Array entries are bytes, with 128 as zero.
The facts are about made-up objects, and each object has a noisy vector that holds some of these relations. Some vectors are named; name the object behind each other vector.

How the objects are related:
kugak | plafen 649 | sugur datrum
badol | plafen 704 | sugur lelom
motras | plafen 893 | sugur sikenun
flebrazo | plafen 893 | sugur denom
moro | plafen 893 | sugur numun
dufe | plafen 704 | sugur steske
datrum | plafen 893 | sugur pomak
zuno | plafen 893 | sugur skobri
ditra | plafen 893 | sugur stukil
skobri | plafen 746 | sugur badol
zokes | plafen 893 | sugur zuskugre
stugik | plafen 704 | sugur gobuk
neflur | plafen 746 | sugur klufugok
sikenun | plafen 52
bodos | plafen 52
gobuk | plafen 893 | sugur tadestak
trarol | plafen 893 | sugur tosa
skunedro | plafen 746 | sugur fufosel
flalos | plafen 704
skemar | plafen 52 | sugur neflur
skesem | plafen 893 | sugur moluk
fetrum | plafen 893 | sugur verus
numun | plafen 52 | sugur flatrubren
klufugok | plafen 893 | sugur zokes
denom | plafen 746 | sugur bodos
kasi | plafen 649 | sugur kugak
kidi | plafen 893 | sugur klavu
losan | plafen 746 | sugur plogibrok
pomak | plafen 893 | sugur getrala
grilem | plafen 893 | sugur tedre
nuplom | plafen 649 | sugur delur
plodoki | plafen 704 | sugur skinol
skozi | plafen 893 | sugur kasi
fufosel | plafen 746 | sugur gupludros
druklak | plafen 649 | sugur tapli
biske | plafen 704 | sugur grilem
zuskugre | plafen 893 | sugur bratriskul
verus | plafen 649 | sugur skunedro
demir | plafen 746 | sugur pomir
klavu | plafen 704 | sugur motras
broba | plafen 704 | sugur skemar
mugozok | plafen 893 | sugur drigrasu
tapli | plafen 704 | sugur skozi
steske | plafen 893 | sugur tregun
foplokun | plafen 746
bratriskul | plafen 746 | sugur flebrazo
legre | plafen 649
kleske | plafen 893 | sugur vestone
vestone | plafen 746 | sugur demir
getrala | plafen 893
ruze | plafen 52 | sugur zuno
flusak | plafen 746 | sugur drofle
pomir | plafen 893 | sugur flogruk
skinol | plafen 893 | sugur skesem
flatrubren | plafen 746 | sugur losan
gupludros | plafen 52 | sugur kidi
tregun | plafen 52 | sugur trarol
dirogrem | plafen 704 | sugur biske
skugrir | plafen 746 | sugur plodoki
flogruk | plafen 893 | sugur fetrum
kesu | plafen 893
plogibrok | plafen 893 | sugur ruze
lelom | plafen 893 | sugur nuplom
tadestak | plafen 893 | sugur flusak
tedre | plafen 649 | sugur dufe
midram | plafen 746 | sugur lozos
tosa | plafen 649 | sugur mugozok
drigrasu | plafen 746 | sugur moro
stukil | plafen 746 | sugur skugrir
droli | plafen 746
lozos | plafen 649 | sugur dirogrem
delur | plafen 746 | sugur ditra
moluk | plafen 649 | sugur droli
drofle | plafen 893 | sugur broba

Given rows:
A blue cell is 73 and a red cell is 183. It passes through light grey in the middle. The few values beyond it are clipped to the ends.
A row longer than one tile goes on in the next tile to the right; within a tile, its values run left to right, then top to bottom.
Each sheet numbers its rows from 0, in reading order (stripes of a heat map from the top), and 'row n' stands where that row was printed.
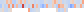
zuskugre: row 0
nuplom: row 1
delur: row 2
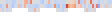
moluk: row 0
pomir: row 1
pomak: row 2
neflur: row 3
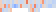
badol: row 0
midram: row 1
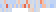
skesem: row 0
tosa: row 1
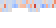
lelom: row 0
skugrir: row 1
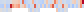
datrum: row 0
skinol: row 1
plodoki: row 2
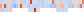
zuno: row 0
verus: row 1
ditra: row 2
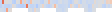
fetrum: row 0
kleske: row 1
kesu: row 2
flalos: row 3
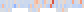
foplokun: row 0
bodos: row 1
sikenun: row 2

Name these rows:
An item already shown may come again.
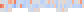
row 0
drigrasu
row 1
motras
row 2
sikenun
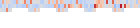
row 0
gupludros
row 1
kidi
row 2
drofle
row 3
tapli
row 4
broba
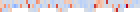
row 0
badol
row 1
moro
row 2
trarol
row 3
tapli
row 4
grilem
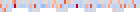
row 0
dufe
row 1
droli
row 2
numun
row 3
droli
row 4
klufugok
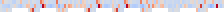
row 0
kleske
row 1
tedre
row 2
stugik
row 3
tedre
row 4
tedre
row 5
skemar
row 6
legre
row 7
ruze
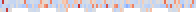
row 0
verus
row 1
druklak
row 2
flebrazo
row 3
zokes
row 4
skobri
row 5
klavu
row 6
denom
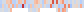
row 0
flebrazo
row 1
bodos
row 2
flusak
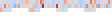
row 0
nuplom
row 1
tregun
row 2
mugozok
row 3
bratriskul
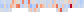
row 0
druklak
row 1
stugik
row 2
steske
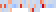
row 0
plogibrok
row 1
tedre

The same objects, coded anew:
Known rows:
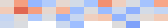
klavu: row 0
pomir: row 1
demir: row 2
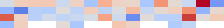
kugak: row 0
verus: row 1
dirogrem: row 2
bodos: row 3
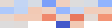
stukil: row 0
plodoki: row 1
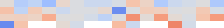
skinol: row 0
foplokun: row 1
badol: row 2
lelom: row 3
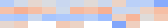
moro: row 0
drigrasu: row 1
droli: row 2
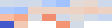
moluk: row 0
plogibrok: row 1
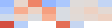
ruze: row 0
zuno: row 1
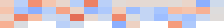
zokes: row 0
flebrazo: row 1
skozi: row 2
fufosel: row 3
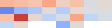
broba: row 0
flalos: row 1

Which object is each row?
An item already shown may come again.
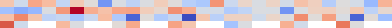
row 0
neflur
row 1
sikenun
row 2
trarol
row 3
grilem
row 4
legre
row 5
badol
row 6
midram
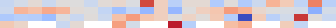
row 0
drigrasu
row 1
kesu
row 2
skemar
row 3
skobri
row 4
steske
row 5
bratriskul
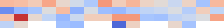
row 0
broba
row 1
kleske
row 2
tapli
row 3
verus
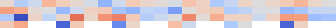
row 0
steske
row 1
plodoki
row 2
druklak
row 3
badol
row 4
legre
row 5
tapli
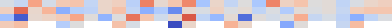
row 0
tregun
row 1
flusak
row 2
zuskugre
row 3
stugik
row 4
lozos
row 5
flalos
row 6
tosa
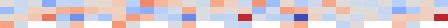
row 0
delur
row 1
mugozok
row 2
klufugok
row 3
dufe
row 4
denom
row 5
steske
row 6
kesu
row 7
nuplom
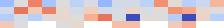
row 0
numun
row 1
ditra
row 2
tedre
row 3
steske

